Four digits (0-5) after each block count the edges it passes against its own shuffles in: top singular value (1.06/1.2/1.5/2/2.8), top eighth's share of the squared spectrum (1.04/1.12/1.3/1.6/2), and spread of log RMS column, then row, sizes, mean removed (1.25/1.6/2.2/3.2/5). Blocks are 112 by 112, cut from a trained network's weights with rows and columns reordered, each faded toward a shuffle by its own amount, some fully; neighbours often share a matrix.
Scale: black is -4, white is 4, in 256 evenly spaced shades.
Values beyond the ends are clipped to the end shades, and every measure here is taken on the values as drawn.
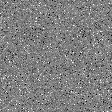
1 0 0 0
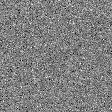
1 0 0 0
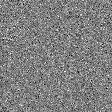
2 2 0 0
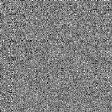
3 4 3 2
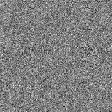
3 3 1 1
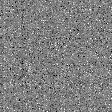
2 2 0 1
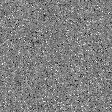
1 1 0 0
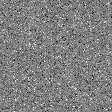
0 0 0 0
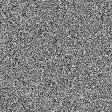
0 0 0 0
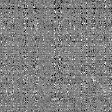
3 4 4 2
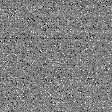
2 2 2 1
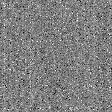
2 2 0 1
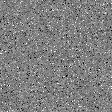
0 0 0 0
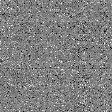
2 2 2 0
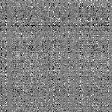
3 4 4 2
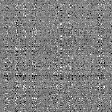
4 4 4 2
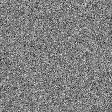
2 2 0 0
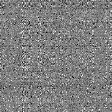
4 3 3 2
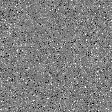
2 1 1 0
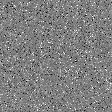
0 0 0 0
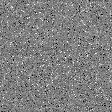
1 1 0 0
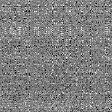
4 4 3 2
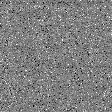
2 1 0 0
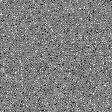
1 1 0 0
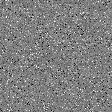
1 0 0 0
